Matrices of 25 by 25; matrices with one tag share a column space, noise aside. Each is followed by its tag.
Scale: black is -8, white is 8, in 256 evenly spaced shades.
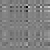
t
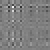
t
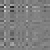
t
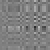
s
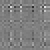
t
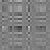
s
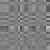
s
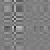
s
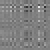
t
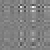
t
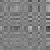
s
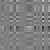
s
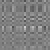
s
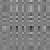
s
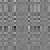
s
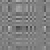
s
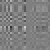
s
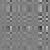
s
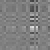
s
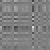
s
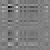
t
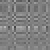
s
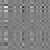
t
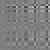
t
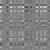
t
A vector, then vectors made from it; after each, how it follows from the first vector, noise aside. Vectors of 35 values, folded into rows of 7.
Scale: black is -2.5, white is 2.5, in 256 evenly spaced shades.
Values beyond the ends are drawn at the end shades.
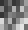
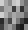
negated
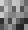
negated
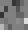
partly zeroed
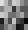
negated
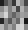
sign-scrambled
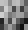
negated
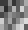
copied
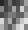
copied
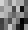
negated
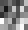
copied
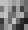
negated
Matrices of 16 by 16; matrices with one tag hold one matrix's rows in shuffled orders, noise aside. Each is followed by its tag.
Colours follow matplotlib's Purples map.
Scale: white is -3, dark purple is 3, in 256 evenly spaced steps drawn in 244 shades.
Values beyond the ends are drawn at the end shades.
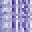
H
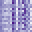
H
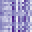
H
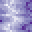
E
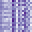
H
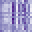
H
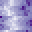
E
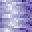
E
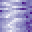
E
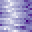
E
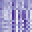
H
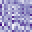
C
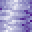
E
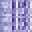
H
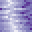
E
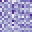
C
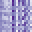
H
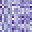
C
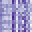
H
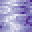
E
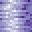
E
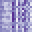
H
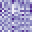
C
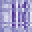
H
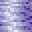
E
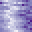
E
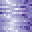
E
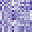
C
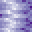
E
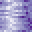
E
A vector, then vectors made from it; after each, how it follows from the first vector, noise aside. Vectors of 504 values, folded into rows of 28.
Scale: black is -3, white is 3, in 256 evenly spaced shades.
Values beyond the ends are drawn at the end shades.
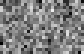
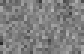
shrunk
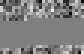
partly zeroed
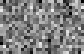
copied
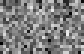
copied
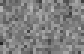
shrunk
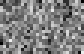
copied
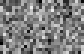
copied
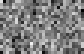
reversed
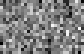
copied
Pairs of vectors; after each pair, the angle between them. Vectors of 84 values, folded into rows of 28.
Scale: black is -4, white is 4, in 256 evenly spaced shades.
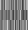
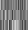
orthogonal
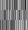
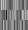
orthogonal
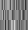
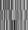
nearly opposite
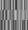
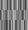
orthogonal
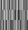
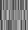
orthogonal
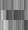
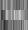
nearly opposite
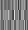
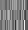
partly aligned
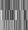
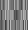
partly opposed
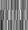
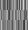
partly opposed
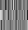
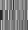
nearly opposite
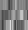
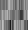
nearly opposite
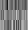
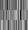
partly aligned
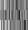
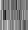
partly aligned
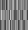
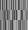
partly aligned
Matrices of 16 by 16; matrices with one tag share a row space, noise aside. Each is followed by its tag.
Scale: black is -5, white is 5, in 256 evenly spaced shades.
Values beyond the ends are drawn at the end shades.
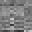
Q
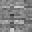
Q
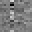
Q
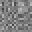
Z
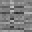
Q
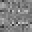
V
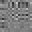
V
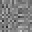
Z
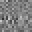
Z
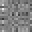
V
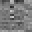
Q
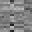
Q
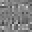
V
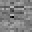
Q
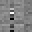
Q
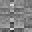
Q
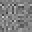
Z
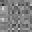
V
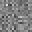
Z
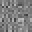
Z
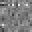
V
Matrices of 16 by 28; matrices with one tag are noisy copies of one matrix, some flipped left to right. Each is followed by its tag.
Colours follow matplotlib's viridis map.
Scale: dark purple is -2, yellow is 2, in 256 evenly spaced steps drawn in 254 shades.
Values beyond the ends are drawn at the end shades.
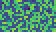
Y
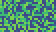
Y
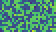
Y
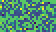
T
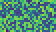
T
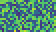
T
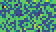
T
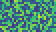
Y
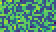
Y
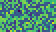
T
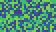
T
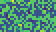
T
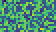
Y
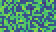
Y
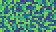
Y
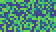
T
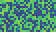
T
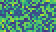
T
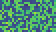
Y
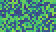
T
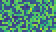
Y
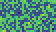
T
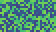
T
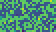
T
